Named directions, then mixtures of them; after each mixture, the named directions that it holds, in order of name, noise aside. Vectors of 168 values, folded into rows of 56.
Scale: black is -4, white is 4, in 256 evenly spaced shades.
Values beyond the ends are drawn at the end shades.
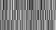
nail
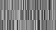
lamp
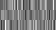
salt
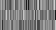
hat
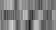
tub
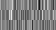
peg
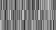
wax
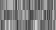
salt, tub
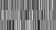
lamp, tub, wax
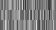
lamp, salt, wax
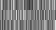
hat, nail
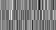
peg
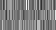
hat, nail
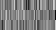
hat, salt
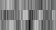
tub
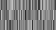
peg, salt, wax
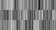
peg, tub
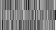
hat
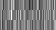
hat, nail, peg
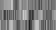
tub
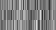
lamp, peg, tub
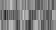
tub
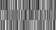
salt, wax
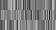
lamp, nail, salt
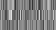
nail, peg, wax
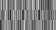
wax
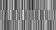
nail, wax
